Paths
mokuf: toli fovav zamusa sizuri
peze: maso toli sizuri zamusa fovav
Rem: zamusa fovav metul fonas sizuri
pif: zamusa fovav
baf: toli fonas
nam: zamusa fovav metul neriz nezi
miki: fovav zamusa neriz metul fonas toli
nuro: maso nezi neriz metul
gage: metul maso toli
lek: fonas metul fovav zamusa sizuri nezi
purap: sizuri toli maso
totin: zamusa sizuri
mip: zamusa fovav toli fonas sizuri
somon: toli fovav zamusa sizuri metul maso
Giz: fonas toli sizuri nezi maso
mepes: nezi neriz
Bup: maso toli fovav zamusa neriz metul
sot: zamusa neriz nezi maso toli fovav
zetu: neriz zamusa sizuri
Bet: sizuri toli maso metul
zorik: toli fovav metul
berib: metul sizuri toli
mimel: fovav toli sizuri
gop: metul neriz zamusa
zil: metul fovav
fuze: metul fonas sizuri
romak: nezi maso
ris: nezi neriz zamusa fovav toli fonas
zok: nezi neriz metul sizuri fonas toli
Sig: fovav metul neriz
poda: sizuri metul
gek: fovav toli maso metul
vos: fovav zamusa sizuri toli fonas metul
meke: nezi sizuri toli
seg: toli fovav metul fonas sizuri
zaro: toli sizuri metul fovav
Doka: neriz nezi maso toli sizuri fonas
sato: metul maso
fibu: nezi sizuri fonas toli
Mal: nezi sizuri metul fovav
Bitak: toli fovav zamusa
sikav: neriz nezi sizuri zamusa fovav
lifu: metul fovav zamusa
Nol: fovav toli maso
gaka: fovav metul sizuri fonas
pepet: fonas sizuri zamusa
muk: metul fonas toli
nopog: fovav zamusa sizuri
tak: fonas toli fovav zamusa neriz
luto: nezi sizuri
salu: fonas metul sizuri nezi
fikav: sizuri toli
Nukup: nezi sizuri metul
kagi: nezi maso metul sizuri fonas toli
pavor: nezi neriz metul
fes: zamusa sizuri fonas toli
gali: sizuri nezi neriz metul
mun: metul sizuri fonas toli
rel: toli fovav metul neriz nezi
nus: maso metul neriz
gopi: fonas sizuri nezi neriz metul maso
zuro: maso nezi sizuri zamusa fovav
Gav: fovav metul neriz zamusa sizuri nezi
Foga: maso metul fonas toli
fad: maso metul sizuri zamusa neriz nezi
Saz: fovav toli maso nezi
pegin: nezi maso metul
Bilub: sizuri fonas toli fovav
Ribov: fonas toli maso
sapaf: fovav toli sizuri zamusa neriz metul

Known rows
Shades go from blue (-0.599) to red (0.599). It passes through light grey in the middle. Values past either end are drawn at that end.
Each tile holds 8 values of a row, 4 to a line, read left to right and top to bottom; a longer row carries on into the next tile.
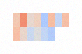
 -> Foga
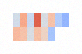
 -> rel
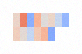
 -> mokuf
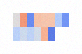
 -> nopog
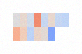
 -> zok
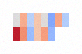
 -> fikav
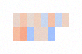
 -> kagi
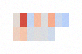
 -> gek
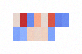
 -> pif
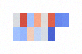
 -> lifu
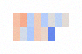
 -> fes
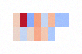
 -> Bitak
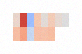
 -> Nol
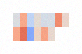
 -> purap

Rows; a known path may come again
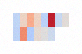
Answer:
pegin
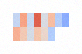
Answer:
rel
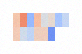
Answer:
mip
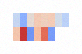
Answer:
luto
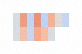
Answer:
sot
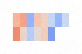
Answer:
Bilub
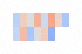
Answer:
fad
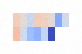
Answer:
fuze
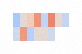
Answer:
nuro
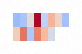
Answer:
mepes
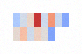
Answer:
pavor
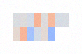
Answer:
gopi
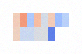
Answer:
vos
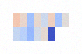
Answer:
pepet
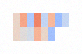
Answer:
ris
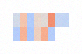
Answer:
zuro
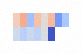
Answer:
Rem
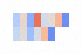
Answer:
zetu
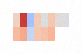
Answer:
Nol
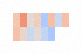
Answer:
Foga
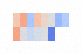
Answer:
seg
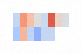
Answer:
sato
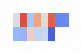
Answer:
lifu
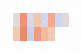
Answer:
Saz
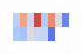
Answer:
gop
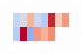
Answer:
romak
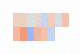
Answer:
Giz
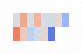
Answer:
berib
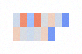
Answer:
sapaf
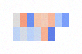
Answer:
nopog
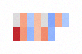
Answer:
fikav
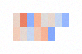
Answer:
mokuf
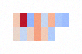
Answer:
Bitak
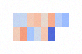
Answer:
Nukup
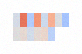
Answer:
Bup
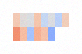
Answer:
fibu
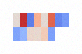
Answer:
pif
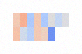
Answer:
fes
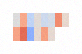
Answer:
purap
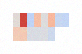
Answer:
gek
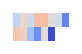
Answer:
poda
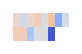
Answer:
salu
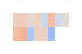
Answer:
kagi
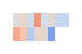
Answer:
zok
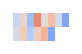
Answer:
sikav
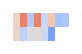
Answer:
miki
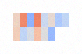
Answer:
tak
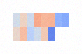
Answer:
Mal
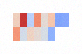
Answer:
zorik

